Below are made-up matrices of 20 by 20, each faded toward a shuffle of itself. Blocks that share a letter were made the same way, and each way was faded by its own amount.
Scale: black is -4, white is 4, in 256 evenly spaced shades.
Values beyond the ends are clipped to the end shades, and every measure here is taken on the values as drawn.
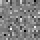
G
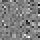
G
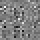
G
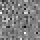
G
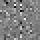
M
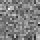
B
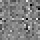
G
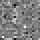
G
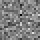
B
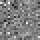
G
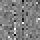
M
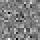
G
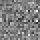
B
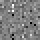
M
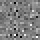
G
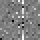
M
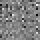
G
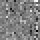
M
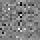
G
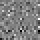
G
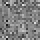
B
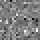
G
